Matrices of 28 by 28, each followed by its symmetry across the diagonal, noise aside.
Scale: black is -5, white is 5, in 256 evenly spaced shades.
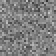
neither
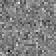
neither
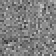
antisymmetric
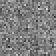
antisymmetric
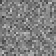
neither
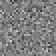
antisymmetric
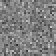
antisymmetric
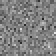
neither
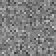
antisymmetric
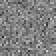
neither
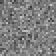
neither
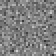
antisymmetric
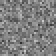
antisymmetric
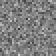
antisymmetric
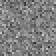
antisymmetric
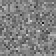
neither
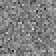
neither
